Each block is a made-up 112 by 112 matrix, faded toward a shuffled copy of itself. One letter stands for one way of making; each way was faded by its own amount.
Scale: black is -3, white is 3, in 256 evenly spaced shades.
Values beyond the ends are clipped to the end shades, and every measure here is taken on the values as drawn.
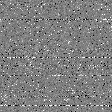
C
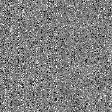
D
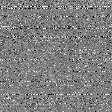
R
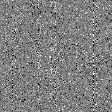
D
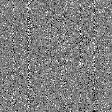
D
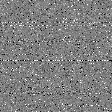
C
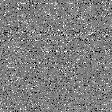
C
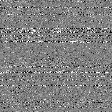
R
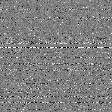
R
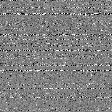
R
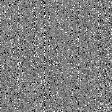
D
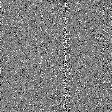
D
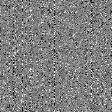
D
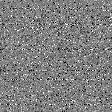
C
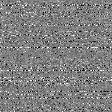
R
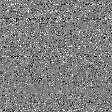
C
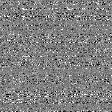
R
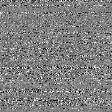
R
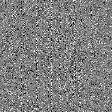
D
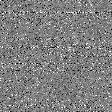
C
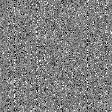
D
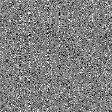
D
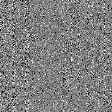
D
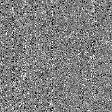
D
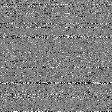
R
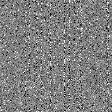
D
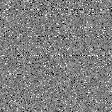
C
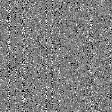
D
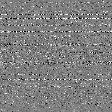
R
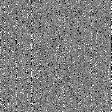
D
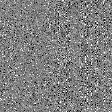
D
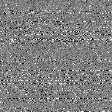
R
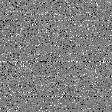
C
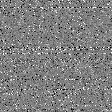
C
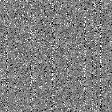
D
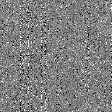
D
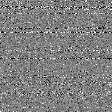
R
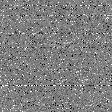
C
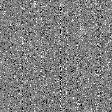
D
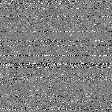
R
